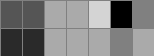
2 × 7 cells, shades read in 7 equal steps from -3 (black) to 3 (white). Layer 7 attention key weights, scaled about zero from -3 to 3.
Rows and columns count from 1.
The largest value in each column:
-1 -1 1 1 2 0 1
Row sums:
-1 0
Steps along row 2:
same up same same down up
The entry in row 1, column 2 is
-1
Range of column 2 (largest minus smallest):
1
